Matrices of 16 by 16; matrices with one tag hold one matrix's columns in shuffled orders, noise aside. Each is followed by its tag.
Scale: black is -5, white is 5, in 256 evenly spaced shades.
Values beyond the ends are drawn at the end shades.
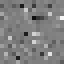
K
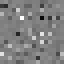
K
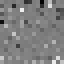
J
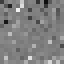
J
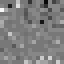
J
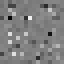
K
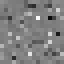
K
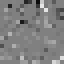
J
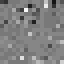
J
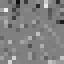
J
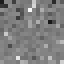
J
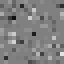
K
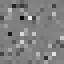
K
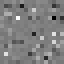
K
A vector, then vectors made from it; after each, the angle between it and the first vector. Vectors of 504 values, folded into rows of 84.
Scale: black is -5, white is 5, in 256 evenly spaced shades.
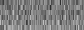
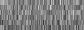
nearly opposite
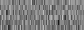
partly opposed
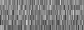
nearly opposite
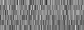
partly opposed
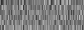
partly aligned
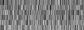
nearly parallel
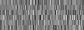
orthogonal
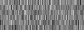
partly opposed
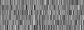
orthogonal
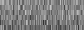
nearly opposite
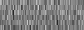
partly opposed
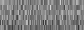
nearly opposite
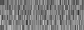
nearly parallel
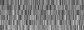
nearly parallel
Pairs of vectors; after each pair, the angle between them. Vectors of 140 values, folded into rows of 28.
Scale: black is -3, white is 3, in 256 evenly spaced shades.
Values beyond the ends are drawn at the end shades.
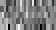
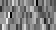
orthogonal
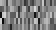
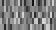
partly aligned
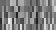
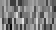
nearly opposite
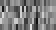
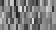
partly aligned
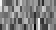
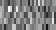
orthogonal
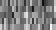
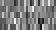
partly opposed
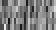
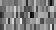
partly aligned
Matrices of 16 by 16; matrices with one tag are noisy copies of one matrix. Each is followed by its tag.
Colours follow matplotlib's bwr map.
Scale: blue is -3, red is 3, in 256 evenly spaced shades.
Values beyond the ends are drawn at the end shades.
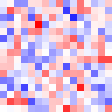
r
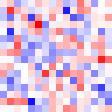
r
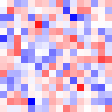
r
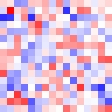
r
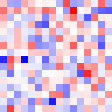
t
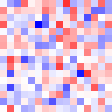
t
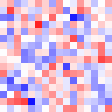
r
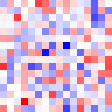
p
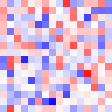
t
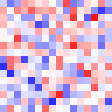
t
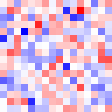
r
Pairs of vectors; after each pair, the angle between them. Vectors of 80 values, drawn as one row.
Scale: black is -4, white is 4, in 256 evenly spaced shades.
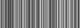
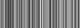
nearly parallel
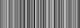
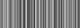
nearly parallel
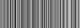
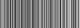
nearly parallel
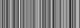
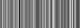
nearly opposite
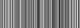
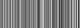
nearly parallel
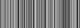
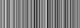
orthogonal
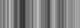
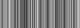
partly aligned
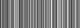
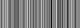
nearly opposite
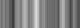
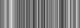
partly opposed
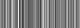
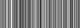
partly aligned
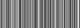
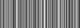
orthogonal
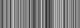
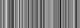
partly opposed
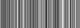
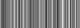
nearly parallel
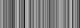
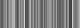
nearly opposite
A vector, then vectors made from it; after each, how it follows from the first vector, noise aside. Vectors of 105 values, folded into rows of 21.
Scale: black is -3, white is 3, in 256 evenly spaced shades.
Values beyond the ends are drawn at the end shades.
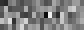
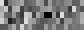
sign-scrambled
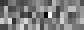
copied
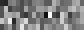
copied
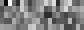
wrapped around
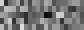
sign-scrambled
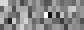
sign-scrambled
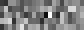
copied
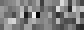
reversed
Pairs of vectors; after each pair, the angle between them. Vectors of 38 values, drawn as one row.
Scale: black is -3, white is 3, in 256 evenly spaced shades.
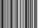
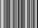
nearly opposite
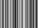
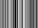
nearly parallel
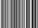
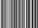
nearly parallel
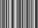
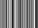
nearly parallel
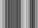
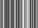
partly aligned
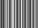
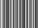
orthogonal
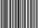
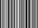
nearly opposite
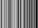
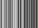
nearly parallel
